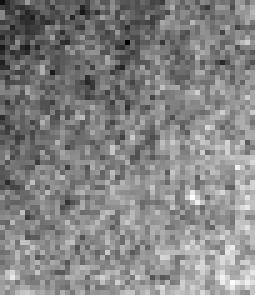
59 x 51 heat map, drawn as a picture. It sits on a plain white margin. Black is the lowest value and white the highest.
No single row or column stands out from its neighbours. Neither half mirrors the other. The ninth with the lowest average is the top left. The bottom right is the ninth with the highest average. There are no regular stripes. There is an overall slope up to the bottom right. The values follow a bell shape.
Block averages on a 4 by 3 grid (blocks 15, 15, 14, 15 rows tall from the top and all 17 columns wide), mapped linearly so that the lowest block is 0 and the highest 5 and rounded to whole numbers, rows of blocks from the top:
0 1 2 | 1 2 3 | 2 3 4 | 3 4 5
